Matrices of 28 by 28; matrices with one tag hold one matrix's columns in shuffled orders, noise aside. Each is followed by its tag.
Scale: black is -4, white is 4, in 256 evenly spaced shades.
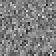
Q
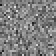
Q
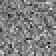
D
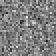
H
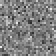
H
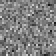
Q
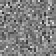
H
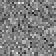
D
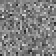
Q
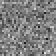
D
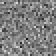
D
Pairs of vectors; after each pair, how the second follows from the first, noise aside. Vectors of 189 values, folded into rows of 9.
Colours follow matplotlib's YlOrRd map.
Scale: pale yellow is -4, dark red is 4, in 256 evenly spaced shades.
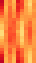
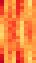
copied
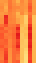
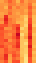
copied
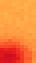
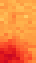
copied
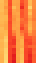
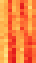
copied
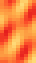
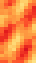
copied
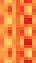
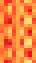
negated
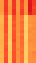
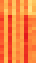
negated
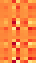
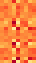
copied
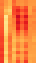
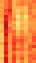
negated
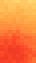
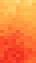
copied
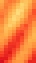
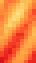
copied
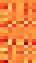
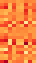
copied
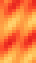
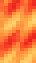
copied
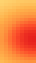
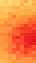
copied
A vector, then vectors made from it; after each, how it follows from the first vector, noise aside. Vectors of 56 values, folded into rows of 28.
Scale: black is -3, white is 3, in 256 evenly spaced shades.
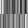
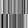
reversed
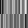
negated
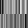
negated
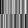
negated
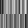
negated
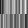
negated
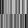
negated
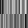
negated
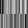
negated
